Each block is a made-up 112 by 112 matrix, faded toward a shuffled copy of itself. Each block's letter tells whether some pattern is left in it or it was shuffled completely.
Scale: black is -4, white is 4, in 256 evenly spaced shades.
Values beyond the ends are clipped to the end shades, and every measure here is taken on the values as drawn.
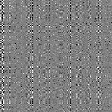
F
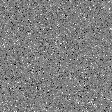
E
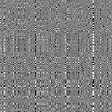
F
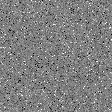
E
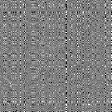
F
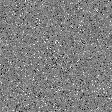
E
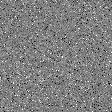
E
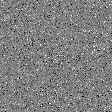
E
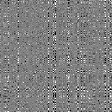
F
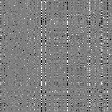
F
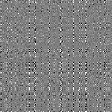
F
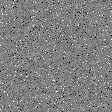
E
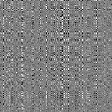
F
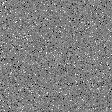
E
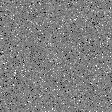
E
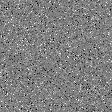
E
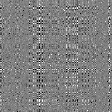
F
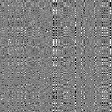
F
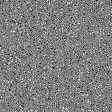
E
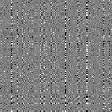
F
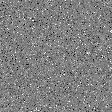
E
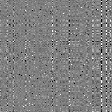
F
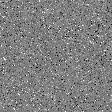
E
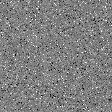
E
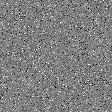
E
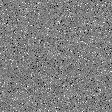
E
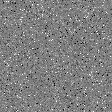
E
